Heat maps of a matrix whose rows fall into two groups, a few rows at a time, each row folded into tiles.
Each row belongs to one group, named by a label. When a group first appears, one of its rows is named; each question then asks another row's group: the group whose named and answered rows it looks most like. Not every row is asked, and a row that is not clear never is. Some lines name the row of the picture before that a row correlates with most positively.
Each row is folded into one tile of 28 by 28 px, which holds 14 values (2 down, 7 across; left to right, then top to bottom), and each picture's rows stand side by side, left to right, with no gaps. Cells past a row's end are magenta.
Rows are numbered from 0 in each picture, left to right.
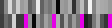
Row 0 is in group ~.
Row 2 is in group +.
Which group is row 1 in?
+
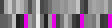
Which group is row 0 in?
~
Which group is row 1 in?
+
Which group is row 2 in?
~
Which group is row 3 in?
~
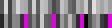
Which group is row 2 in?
~
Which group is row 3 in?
~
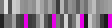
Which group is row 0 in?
~
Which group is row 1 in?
~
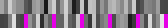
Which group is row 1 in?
+
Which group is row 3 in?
+
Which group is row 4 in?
~
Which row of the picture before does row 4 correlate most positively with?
1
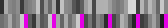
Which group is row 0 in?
+
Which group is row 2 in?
+
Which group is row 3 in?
~
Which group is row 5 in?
~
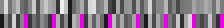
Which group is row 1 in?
~
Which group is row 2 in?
+
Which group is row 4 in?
+
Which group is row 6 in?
+
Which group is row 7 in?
~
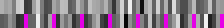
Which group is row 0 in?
~
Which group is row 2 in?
~
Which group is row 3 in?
~
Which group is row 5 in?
+
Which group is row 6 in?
+
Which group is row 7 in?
+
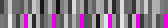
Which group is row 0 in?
+
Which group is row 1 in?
+
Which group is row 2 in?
+
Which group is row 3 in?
+
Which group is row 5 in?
~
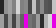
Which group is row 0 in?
+
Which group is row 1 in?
+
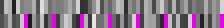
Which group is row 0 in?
+
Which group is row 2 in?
~
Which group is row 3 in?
+
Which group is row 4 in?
+
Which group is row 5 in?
~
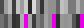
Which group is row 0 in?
+
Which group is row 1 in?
+
